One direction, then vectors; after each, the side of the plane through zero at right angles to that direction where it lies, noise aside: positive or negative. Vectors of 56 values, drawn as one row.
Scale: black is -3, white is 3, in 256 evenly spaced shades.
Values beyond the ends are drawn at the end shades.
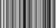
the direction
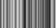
positive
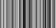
positive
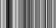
positive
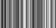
negative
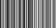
positive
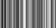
negative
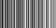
negative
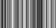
negative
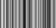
positive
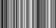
negative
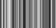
positive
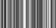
negative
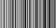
positive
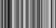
negative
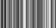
negative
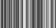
negative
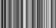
negative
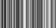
negative
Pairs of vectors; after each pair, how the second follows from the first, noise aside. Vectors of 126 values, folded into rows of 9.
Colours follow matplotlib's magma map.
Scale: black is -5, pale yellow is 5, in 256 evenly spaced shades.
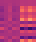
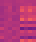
shrunk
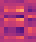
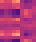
wrapped around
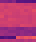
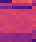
wrapped around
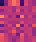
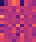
copied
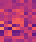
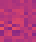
shrunk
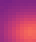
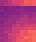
wrapped around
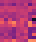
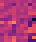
sign-scrambled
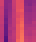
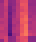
wrapped around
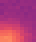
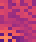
sign-scrambled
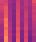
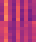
wrapped around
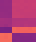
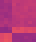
shrunk
